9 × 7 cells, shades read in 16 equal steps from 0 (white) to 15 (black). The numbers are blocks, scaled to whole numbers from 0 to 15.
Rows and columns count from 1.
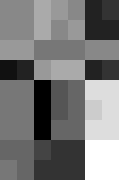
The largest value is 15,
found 3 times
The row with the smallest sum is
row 3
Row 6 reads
8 8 15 10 9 3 2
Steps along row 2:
same down up down up same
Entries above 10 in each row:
2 2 0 4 1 1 1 3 3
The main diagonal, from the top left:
7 7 8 5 9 3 2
